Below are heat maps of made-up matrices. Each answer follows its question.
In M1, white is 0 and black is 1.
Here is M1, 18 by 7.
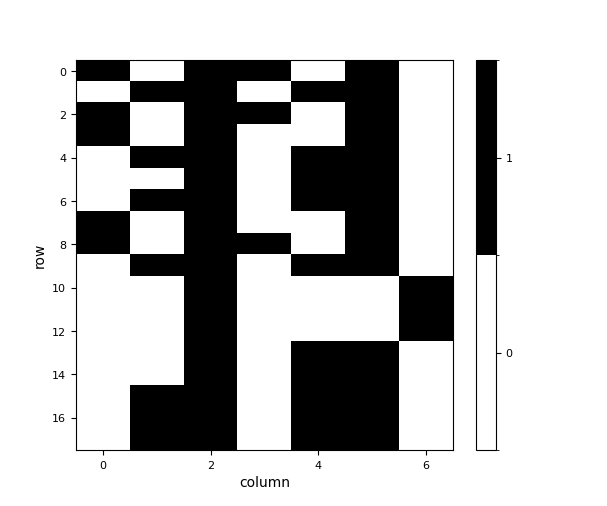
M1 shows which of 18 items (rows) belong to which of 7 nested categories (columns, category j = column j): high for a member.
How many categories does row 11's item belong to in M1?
2
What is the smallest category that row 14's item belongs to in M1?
4
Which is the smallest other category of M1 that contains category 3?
0
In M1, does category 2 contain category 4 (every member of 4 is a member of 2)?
yes
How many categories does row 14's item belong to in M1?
3
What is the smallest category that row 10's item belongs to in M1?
6
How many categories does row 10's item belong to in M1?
2
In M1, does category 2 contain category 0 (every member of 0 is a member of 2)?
yes
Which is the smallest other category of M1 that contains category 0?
5
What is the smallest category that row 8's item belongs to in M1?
3
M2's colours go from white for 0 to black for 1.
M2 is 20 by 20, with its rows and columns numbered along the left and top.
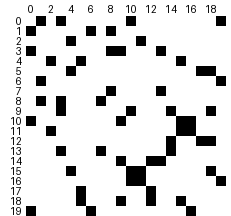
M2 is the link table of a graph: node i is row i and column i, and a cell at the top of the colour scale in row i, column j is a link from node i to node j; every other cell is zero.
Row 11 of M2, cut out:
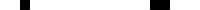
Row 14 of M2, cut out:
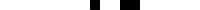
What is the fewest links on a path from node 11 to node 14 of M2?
4
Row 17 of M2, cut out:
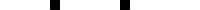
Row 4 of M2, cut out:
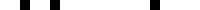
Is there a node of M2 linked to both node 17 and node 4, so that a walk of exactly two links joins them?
yes
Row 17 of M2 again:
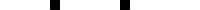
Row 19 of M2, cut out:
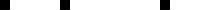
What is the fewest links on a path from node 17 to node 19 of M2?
6
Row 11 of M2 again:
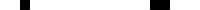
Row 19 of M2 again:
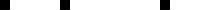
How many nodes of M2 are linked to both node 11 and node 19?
1
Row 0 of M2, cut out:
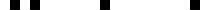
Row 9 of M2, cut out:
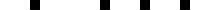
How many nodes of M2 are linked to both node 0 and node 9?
2
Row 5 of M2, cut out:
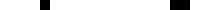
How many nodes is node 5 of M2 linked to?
3
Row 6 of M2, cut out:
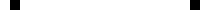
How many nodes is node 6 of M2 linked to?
2
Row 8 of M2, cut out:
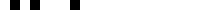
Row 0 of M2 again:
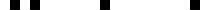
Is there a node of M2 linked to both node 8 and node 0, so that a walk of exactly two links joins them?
yes
